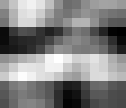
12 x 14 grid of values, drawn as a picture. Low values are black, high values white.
Ninth with the highest average: centre. Average level on the scale: 50%. Stripes: horizontal, repeating 2 times.
